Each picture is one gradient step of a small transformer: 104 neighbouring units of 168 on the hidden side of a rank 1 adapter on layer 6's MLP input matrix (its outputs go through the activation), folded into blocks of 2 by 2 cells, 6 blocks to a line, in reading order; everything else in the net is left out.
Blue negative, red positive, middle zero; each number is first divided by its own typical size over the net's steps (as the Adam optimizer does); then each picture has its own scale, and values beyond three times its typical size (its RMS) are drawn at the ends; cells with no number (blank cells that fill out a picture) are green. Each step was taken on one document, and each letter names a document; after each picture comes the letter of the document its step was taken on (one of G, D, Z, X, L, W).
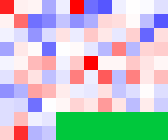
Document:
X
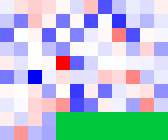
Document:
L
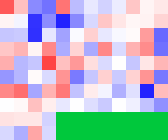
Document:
X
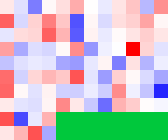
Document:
L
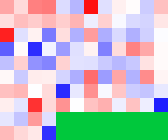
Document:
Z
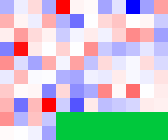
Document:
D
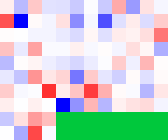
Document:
L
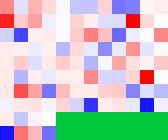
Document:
Z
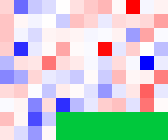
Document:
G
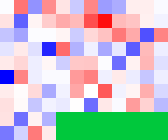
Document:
Z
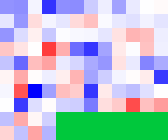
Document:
X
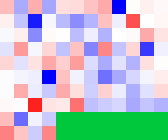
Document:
X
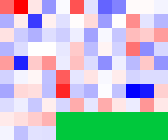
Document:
X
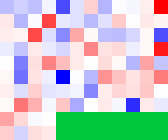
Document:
D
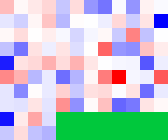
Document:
G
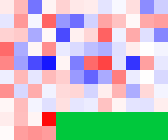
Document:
D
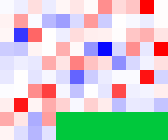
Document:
D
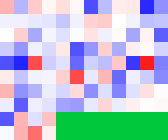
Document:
D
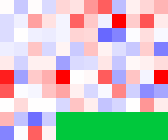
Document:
L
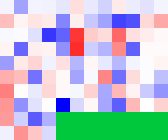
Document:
L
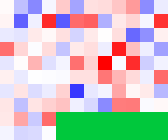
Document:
D
